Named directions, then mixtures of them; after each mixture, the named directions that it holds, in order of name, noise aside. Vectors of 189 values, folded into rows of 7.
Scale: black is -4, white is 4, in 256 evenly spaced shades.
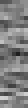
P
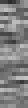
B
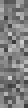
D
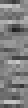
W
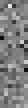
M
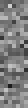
M, P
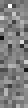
M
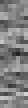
P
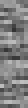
B, W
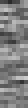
B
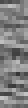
P, W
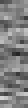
P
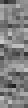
D, P, W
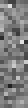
D, M, W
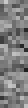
D, M, P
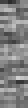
B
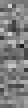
B, M, W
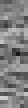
P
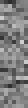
B, D, M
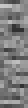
W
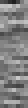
B, W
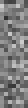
D, W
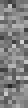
B, D, M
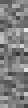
D, M, P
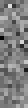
M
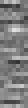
W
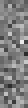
D, M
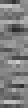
W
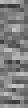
P, W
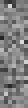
B, D, M
